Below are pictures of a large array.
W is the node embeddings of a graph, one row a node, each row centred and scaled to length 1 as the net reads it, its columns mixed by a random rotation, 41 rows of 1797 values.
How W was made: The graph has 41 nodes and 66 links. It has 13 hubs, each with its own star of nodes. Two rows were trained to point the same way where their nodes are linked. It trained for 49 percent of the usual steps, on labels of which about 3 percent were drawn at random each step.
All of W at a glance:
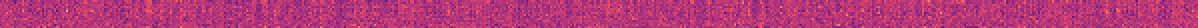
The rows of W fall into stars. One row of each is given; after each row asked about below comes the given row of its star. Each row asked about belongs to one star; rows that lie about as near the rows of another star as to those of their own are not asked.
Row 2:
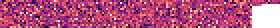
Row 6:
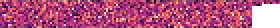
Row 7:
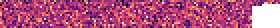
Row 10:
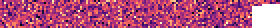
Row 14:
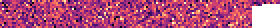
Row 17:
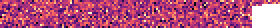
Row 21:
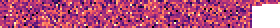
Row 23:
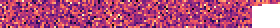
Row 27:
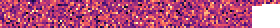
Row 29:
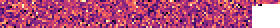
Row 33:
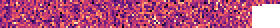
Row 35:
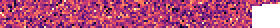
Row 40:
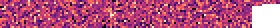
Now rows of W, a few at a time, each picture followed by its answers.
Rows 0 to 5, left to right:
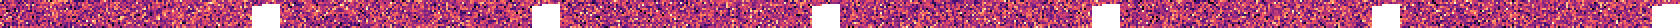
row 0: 14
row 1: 35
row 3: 33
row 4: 14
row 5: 40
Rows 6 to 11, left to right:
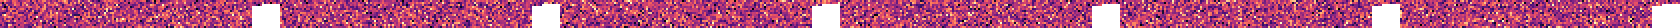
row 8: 29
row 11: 10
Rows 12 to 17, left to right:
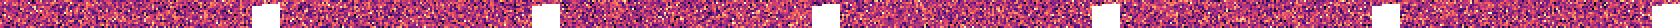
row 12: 27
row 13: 17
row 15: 17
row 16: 6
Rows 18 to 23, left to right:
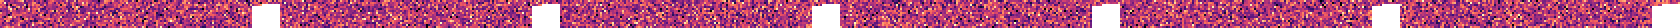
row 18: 10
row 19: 10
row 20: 33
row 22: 17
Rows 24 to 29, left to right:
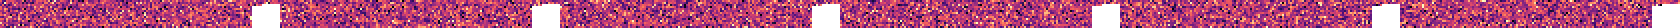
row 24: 7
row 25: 35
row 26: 7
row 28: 27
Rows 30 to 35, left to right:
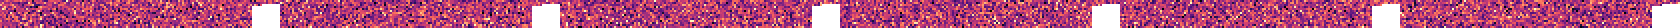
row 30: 40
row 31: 33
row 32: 21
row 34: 21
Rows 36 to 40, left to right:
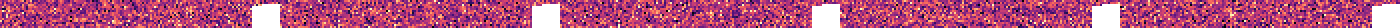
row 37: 23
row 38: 2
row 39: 27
